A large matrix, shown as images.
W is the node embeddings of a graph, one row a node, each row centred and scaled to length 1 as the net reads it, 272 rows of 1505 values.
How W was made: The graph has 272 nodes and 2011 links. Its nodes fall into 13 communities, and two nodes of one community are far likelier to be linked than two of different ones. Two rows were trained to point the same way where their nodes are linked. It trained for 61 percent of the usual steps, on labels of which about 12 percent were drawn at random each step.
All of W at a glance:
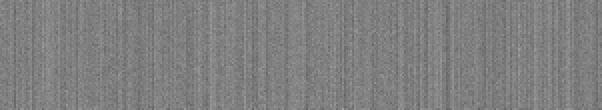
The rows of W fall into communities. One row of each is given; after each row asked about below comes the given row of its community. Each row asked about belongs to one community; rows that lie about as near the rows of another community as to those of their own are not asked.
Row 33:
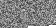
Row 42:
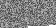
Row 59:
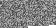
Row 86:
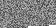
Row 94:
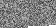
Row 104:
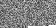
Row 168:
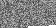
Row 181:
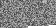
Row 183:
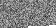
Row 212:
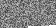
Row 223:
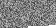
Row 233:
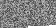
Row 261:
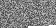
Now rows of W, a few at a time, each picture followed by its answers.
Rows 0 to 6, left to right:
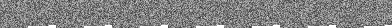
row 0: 233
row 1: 59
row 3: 59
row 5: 33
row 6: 42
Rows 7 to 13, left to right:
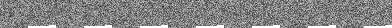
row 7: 86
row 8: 223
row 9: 168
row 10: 261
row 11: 86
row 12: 183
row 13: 183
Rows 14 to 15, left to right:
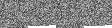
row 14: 183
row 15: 183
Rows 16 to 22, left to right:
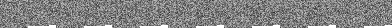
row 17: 86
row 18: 42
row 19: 86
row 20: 104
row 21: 104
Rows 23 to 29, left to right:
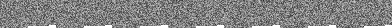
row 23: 223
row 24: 33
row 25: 233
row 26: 42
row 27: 212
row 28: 233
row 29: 181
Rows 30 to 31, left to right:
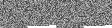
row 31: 183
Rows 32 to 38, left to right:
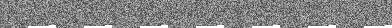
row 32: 233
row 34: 104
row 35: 94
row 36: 223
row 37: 223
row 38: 86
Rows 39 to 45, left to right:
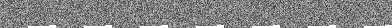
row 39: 181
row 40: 33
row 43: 59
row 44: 181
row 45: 223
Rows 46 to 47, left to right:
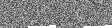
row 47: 223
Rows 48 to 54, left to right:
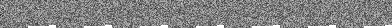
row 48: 104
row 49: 42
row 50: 168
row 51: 233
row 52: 59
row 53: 104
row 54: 59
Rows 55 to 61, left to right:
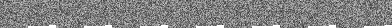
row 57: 94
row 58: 104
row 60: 59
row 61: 233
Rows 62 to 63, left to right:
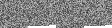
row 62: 261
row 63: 233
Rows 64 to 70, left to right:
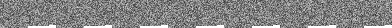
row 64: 223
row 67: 261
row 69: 183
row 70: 181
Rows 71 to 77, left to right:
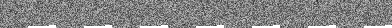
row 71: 233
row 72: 42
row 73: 168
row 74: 181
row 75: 86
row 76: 183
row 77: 223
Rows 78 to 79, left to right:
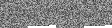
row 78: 261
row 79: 86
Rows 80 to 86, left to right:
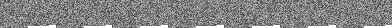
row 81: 168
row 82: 183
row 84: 183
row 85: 233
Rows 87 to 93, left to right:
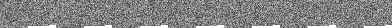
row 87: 261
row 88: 181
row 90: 261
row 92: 59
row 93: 42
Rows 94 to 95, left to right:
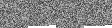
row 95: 33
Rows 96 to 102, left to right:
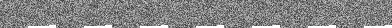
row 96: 59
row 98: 33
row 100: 233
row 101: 168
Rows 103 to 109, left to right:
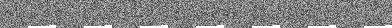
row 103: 212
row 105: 212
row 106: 33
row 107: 86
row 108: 86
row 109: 233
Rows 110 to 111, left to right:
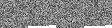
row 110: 233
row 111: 181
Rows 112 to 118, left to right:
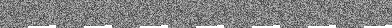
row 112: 181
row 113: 261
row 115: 183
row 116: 86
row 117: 59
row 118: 168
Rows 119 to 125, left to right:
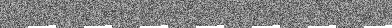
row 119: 233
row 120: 168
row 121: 42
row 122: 33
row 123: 223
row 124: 223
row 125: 59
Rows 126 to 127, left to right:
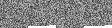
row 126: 183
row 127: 86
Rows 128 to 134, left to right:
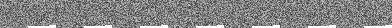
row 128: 33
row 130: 183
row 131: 212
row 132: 42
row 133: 261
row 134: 104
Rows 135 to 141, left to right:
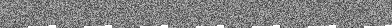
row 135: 181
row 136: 181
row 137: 86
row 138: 223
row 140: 212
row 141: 104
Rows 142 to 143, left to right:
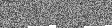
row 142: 33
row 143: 261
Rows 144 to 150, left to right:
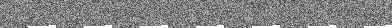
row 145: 212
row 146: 59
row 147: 223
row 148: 233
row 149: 42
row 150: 261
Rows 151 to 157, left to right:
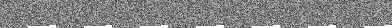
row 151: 33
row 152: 168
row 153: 33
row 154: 42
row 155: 168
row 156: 223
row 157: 42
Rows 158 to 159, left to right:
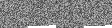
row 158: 59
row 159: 59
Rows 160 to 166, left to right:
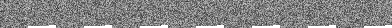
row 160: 42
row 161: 94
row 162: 261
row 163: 33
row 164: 233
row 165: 104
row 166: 181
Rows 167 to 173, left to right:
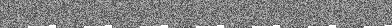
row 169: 261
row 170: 183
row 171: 183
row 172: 86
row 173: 42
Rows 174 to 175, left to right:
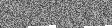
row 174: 212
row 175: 59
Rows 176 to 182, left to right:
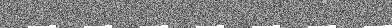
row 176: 183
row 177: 94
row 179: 223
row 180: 233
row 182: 212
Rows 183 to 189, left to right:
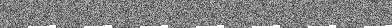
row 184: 183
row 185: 181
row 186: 181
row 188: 59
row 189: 181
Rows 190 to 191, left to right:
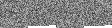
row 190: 33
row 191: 94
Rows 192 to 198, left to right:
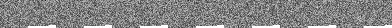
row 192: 233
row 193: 94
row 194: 104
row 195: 212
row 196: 212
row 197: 261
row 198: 223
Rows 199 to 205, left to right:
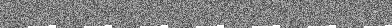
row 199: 42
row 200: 168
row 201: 86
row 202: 94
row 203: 261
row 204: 212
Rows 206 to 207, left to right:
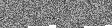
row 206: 42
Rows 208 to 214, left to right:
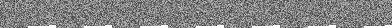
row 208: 94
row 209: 33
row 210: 94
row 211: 33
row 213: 261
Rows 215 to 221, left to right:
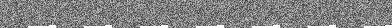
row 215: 168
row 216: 183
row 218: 223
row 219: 59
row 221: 168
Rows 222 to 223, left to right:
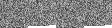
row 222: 183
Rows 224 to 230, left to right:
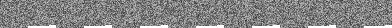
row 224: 168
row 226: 86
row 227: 212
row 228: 86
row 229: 183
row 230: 42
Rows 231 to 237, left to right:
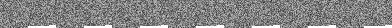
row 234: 261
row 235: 212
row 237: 42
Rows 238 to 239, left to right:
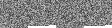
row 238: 86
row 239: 261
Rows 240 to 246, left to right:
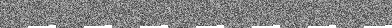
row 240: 233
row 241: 59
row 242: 223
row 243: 181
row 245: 223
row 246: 33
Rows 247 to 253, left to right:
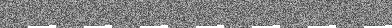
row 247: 42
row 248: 223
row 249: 42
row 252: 223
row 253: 42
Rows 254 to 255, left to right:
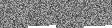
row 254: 104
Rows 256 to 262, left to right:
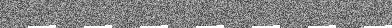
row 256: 261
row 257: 261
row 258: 212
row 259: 233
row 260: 94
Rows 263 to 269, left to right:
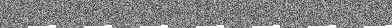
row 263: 42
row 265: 223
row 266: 86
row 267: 223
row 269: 33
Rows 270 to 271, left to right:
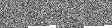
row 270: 104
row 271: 42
